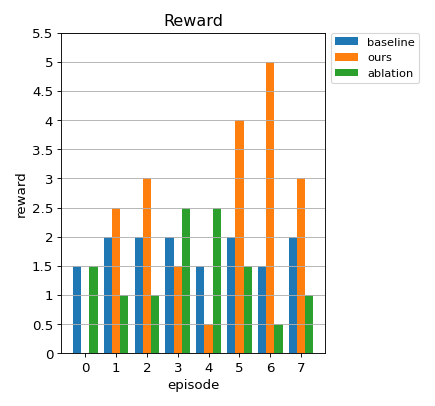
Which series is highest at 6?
ours
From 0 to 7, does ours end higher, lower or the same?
higher
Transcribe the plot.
Title: Reward
x-axis: episode, ticks 0 1 2 3 4 5 6 7
y-axis: reward, ticks 0 0.5 1 1.5 2 2.5 3 3.5 4 4.5 5 5.5
Legend: baseline, ours, ablation
Values:
baseline: 1.5 2 2 2 1.5 2 1.5 2
ours: 0 2.5 3 1.5 0.5 4 5 3
ablation: 1.5 1 1 2.5 2.5 1.5 0.5 1
